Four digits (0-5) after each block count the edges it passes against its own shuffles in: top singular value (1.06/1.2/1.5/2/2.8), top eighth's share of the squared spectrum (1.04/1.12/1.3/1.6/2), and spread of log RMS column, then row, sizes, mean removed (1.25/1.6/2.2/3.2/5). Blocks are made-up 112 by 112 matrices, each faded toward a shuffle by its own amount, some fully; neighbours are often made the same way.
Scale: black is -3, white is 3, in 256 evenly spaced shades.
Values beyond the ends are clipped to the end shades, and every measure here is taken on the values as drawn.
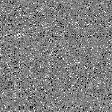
3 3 2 2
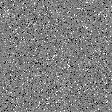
2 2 0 0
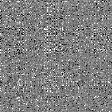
4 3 3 3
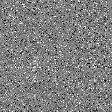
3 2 1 1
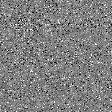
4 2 1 2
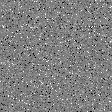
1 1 0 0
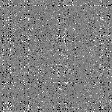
2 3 3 3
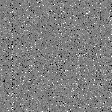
2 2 2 1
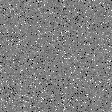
0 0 0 0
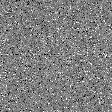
1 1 0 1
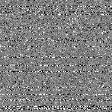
2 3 0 4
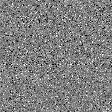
1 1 0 2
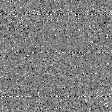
2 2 0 3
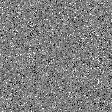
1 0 1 0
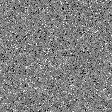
0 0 0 0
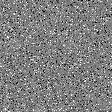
0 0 0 0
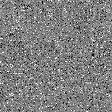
3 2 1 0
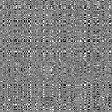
5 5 4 4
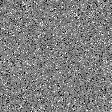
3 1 0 0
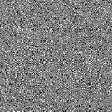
4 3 2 2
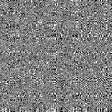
5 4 3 3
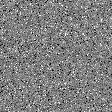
2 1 0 0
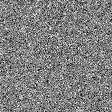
0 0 0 0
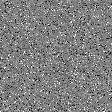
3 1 0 0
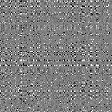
5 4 3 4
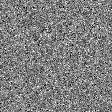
2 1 0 0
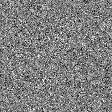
1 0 0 0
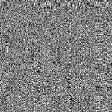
4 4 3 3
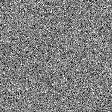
2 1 0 0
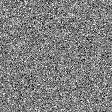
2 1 0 0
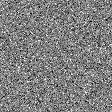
0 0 0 0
